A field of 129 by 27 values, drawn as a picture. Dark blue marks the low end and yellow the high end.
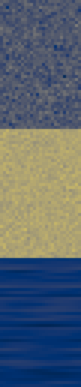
It is made of 3 by 1 panels. Panel 1,1: low, fine-grained. Panel 2,1: high, fine-grained, faint in contrast. Panel 3,1: very low, streaked across, faint in contrast.
